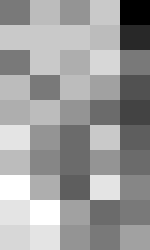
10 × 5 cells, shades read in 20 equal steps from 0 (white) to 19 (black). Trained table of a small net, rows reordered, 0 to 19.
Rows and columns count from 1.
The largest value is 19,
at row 1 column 5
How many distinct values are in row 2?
3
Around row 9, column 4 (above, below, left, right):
2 10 7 10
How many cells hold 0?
2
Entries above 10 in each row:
1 1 0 1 2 2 2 1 1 0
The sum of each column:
47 53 80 65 121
